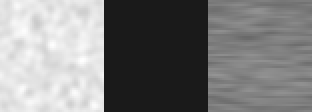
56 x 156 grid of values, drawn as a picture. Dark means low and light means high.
It is made of 1 by 3 panels. Panel 1,1: very high, blotchy, faint in contrast. Panel 1,2: very low, flat. Panel 1,3: middling, streaked across, faint in contrast.
